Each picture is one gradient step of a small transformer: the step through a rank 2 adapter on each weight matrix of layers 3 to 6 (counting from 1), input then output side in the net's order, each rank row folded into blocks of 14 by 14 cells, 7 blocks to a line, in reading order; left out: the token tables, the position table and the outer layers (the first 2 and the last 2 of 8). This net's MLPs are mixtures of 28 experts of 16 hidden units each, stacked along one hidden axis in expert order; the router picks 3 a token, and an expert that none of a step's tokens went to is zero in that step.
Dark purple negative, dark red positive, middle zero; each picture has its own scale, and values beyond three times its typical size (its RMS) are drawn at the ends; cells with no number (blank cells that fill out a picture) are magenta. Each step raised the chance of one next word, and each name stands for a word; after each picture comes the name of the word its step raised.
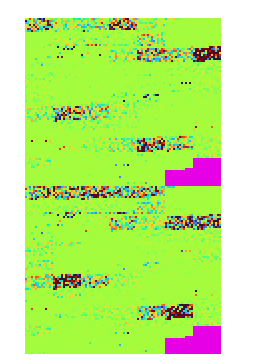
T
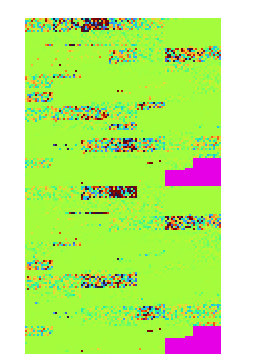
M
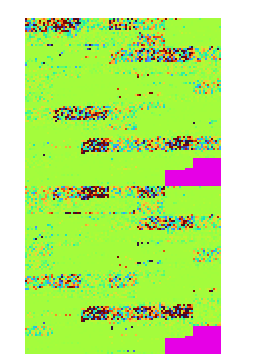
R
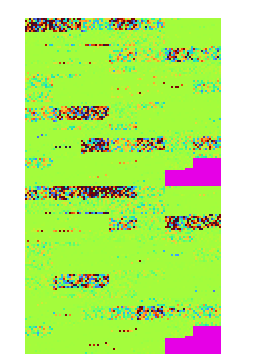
M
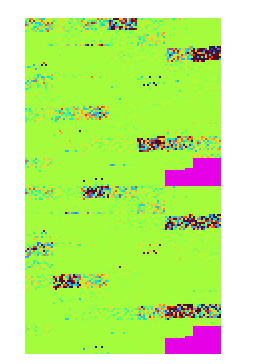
T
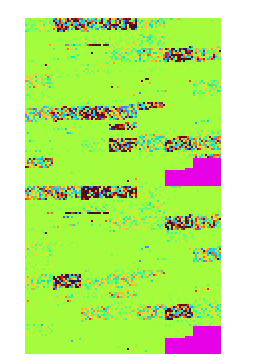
R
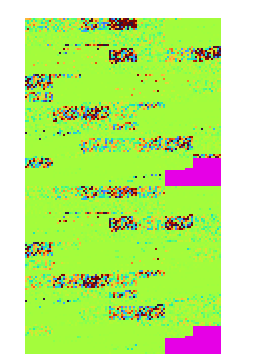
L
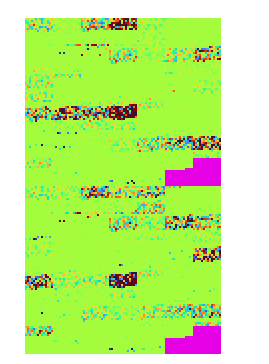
L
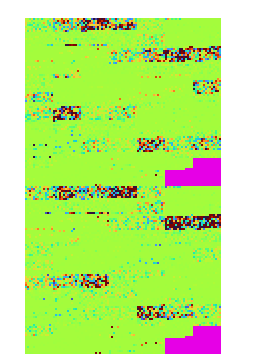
M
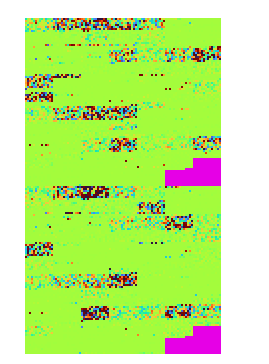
R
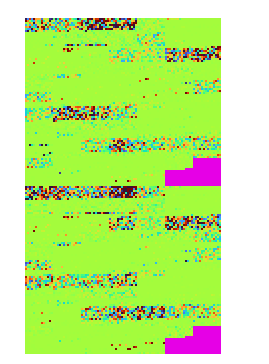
M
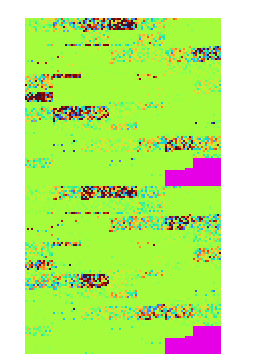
L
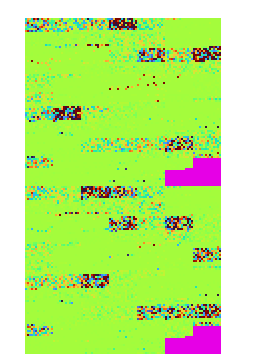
L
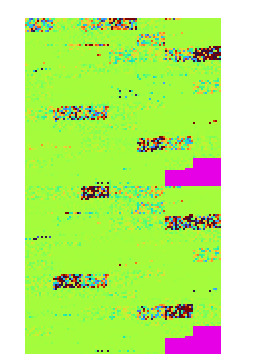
T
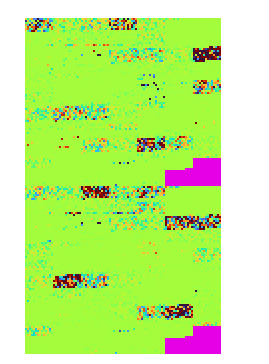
T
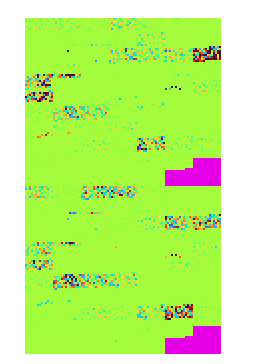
T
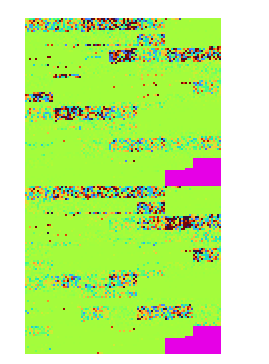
M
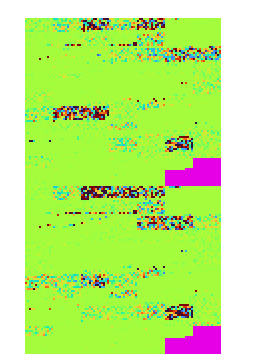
R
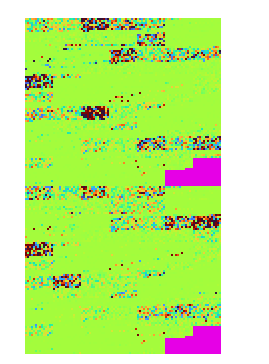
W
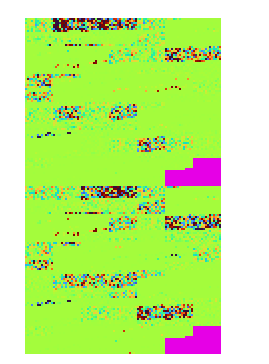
M
